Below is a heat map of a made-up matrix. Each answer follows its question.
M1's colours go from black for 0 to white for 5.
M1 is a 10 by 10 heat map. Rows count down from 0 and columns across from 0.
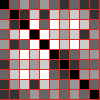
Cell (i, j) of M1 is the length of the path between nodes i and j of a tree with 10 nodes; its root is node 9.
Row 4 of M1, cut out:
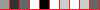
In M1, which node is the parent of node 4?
1
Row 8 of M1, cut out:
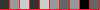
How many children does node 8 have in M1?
1
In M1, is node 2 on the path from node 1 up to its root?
no
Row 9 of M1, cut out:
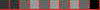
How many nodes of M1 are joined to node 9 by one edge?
2
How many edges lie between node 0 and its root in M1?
1
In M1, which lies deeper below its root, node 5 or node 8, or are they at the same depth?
node 5
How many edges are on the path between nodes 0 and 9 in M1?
1
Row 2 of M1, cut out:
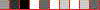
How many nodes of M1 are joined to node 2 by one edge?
1
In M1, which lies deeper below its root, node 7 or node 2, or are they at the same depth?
node 7
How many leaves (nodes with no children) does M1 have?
5
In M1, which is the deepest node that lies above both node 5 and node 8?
0
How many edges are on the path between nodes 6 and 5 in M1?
1
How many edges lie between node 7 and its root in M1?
3
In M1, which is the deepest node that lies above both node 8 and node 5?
0
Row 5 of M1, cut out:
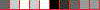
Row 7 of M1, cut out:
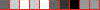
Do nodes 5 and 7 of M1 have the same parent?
yes
